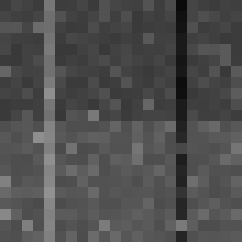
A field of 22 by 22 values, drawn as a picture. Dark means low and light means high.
Neither half mirrors the other. The bottom part is higher, past a seam about 50% of the way down. Columns 5 and 17 differ from the columns beside them. On average the colour sits 30% of the way up the scale.
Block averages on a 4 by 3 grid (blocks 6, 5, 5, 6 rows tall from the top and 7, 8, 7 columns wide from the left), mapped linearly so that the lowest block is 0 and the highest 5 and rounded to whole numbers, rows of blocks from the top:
2 1 0 / 2 1 0 / 5 4 3 / 5 4 3
